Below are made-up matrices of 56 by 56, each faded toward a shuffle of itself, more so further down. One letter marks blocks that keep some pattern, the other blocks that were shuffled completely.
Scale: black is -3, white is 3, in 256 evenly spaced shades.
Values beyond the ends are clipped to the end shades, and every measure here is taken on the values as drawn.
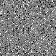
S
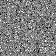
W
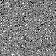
S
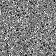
W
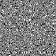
S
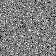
W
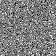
W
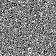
W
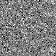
S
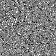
W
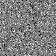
S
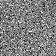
W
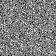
W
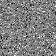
S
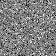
W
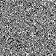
S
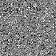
S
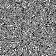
W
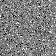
W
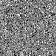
S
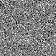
S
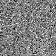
S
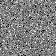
W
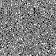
S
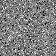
W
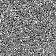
W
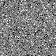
W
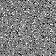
S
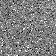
W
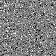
S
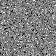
W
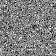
W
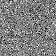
S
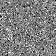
W
